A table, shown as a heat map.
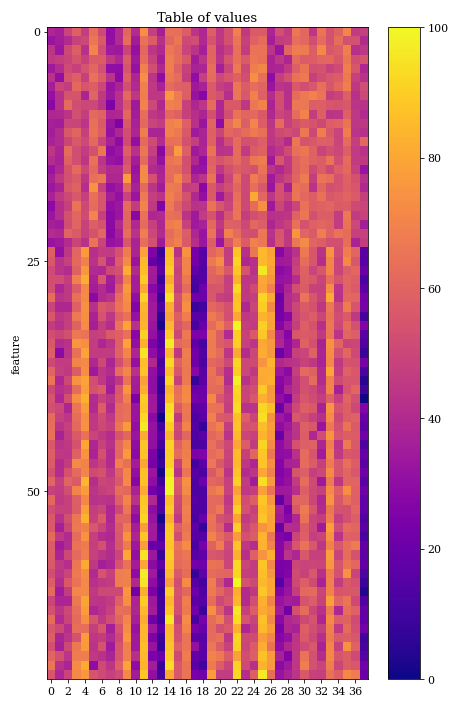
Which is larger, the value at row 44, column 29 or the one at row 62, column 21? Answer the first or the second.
the second
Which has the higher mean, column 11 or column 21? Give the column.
11
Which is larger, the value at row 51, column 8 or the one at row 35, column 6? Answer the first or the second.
the first
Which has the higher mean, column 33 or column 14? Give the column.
14
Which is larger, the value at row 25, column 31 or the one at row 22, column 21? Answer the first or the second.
the second
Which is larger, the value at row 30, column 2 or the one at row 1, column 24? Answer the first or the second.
the second
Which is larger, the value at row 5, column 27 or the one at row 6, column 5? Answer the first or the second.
the second
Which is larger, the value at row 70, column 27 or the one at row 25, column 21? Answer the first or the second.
the second
